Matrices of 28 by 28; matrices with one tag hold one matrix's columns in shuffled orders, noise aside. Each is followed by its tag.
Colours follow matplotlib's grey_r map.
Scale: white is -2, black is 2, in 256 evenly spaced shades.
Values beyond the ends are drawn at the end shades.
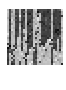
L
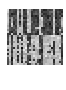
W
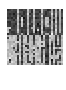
W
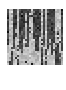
L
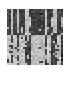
W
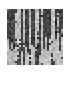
L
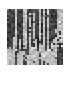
L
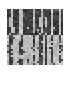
W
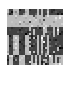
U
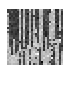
L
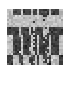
U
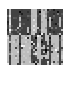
W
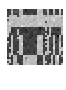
U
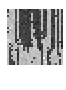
L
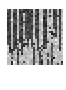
L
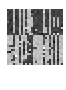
W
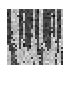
L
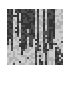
L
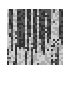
L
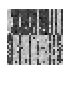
W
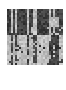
W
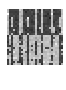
W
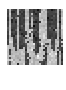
L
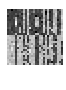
W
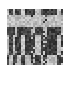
U
